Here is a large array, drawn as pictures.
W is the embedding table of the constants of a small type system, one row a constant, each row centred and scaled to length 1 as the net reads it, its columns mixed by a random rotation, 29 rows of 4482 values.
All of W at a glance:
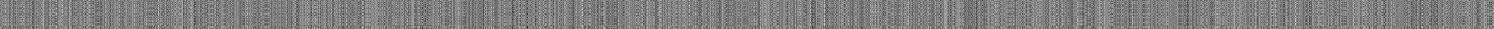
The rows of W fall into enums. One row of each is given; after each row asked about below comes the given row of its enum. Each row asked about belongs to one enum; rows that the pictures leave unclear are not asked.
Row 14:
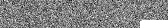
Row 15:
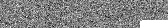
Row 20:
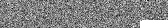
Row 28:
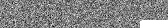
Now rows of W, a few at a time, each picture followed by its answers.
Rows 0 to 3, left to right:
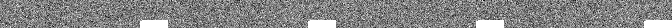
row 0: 15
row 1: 14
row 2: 20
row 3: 14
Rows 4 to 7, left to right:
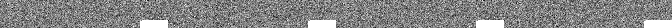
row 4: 20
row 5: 15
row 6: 20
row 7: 28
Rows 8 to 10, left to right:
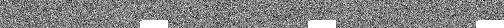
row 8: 14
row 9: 15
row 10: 20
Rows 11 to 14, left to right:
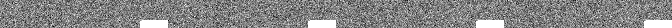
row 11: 28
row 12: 15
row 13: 14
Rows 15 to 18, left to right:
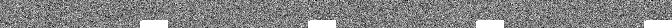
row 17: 14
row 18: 20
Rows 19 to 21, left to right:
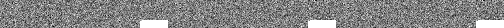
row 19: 28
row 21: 20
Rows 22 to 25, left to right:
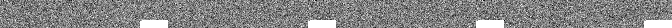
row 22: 14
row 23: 20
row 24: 20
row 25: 15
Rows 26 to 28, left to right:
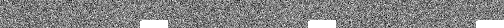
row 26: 14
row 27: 14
